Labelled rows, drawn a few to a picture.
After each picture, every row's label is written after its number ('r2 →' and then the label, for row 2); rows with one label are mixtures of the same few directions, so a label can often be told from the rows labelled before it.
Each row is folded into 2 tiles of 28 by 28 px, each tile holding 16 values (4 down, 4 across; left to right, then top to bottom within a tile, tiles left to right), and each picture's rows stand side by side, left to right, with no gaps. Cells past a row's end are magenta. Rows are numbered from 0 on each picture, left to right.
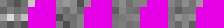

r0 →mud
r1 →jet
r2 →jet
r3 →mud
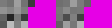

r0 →mud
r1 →mud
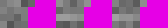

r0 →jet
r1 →mud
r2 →mud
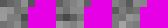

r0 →jet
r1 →mud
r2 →jet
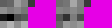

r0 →mud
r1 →mud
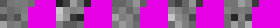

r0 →mud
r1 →jet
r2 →jet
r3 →jet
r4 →mud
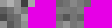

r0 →jet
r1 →mud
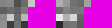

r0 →mud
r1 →mud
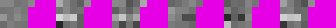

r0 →mud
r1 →mud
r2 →mud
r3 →jet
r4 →mud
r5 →mud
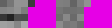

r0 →mud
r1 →mud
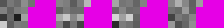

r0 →mud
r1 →mud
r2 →mud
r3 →jet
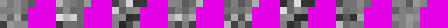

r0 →mud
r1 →mud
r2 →jet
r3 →mud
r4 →mud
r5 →jet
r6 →mud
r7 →jet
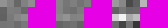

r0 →jet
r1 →mud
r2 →mud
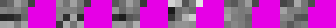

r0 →mud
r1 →mud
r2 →mud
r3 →jet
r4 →jet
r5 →jet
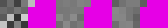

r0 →mud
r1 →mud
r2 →jet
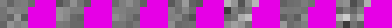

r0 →mud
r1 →jet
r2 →jet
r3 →jet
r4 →jet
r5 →mud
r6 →mud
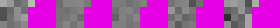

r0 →jet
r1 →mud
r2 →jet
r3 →jet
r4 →jet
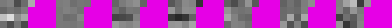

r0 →mud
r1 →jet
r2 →mud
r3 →mud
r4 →jet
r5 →mud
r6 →jet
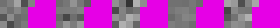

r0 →jet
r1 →mud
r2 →jet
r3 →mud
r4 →jet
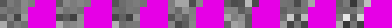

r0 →mud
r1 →mud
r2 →mud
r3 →jet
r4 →jet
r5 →mud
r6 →mud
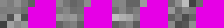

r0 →mud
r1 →mud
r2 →mud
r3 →jet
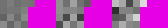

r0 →mud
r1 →mud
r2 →jet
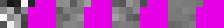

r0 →jet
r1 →jet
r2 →jet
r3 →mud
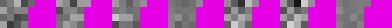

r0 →jet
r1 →jet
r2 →mud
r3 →mud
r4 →jet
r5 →jet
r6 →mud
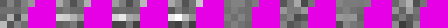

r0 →mud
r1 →mud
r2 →mud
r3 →mud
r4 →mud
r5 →jet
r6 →mud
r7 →jet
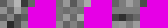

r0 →jet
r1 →mud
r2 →mud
